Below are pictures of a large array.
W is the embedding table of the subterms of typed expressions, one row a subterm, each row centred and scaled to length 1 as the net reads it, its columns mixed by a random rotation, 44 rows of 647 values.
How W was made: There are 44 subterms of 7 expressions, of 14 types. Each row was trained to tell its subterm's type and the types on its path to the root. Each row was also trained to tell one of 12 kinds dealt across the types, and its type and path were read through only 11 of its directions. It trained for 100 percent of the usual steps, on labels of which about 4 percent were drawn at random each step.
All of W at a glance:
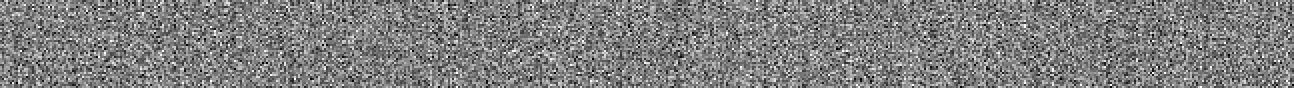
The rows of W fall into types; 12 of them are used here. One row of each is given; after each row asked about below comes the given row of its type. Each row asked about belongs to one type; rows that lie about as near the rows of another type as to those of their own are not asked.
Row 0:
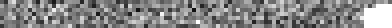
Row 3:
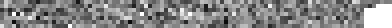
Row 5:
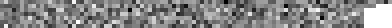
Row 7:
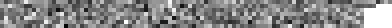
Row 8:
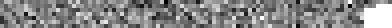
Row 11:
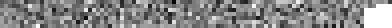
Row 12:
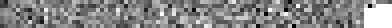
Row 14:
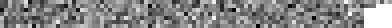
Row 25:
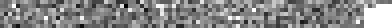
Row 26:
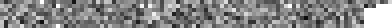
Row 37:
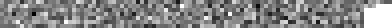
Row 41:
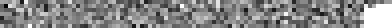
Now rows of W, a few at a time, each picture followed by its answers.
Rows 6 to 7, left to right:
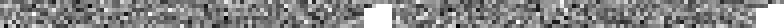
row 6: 26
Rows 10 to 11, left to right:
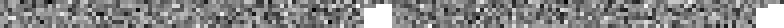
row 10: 0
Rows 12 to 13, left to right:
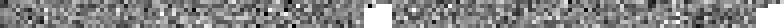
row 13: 0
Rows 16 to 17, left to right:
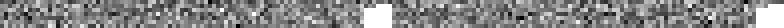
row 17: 37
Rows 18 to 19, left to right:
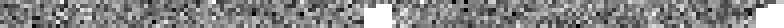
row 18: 8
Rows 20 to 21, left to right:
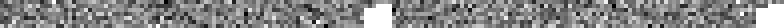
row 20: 11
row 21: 14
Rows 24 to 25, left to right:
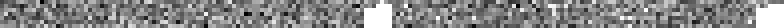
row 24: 11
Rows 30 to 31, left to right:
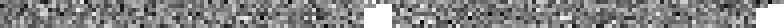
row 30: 12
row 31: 5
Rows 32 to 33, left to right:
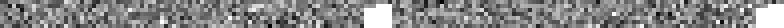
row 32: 11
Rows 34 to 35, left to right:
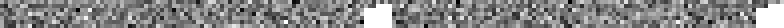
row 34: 8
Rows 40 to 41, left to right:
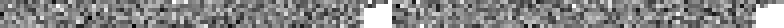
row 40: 0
